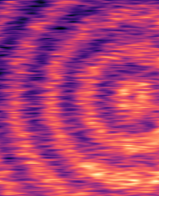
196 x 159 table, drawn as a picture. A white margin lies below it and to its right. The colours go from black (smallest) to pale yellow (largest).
Lone odd cells: none. Average level on the scale: 50%. Slope: up to the bottom right. Ninth with the lowest average: top left. Ninth with the highest average: bottom right. Rings: centred on the middle right.
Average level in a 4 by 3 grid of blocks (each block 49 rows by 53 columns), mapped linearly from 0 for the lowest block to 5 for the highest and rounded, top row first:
0 1 2
1 2 3
2 3 4
3 4 5
